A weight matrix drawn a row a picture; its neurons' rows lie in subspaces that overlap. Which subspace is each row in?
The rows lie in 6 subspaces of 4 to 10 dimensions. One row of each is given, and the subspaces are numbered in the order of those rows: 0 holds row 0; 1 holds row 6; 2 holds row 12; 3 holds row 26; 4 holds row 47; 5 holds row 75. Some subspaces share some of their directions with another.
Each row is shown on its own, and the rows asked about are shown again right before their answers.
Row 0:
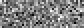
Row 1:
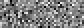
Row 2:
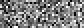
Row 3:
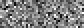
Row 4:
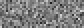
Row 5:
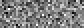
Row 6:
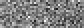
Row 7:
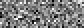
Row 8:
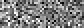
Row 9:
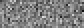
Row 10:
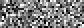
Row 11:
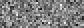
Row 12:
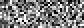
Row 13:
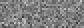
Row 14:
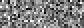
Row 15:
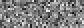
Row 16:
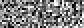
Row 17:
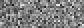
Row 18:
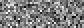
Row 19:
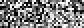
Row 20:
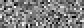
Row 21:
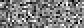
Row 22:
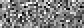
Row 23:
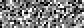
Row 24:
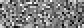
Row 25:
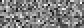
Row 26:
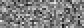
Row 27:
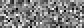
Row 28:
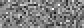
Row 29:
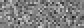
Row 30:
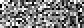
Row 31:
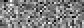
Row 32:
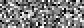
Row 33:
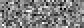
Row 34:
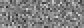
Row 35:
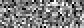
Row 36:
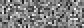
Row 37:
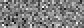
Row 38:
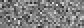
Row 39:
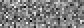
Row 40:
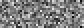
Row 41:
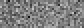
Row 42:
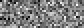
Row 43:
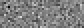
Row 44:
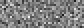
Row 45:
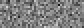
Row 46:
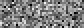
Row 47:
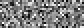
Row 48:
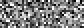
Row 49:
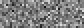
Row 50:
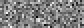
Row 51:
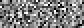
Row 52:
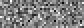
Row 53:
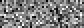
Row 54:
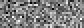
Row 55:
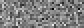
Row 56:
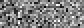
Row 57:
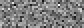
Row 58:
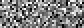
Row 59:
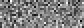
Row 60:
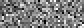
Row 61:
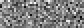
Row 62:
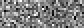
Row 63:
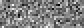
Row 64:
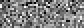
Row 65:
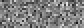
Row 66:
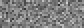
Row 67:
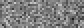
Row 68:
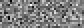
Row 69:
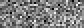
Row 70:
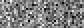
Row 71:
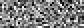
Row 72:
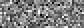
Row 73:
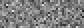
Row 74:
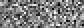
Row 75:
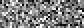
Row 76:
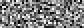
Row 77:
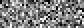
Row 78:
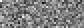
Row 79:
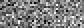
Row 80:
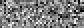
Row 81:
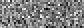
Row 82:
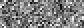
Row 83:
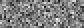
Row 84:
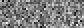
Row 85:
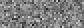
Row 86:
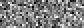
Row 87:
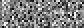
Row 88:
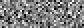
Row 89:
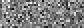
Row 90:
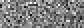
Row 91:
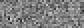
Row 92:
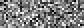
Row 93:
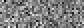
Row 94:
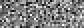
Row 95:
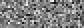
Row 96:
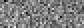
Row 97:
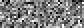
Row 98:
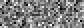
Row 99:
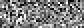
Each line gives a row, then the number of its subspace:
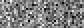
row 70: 0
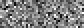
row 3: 4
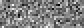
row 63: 1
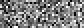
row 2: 2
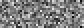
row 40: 4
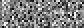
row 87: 1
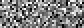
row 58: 0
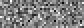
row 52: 0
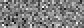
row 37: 3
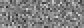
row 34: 3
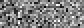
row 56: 1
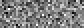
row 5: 4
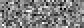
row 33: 4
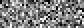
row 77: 5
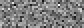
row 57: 4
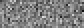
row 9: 0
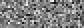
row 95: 3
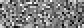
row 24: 1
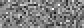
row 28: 2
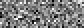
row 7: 3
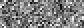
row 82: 4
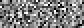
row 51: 0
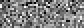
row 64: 5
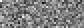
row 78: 3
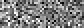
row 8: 3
